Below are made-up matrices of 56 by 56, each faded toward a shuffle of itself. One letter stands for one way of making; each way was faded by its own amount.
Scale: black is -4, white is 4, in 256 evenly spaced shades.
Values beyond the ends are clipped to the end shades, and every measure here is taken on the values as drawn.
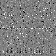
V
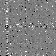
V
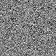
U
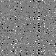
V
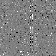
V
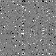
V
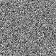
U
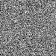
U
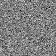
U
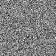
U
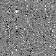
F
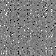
V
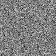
U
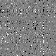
V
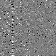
V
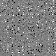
V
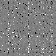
V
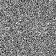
U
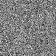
U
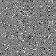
F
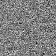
U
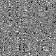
F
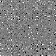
V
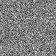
U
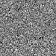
U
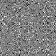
F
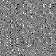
F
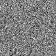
U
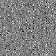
F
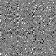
F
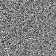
U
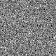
U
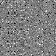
F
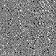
F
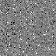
F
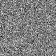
U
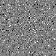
F
